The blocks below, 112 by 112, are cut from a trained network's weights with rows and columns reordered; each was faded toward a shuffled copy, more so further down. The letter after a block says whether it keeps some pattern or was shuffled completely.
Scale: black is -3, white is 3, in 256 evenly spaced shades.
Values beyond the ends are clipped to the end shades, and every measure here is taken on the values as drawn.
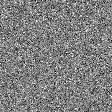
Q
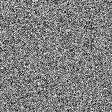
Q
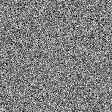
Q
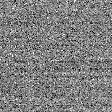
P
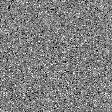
P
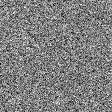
Q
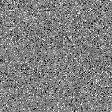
P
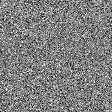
Q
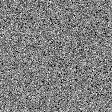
Q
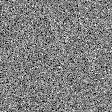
Q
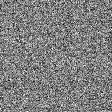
P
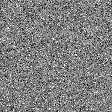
Q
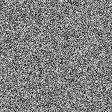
Q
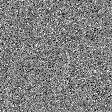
Q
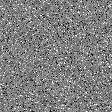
Q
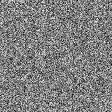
P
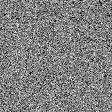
Q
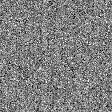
P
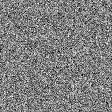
P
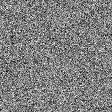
Q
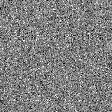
P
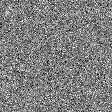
Q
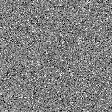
P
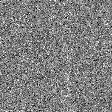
P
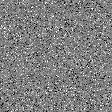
P
